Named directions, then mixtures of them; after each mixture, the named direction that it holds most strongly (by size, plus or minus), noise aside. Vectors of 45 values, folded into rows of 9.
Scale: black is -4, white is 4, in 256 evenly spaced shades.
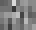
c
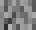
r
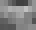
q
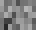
r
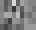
c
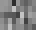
c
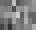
c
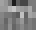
c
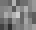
c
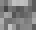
q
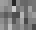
c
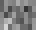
r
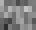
q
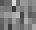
c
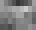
q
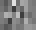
c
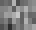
c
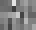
c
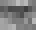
q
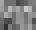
q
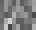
r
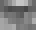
q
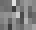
c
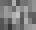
c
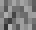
r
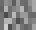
r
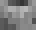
q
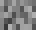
r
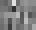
c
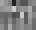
c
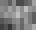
q
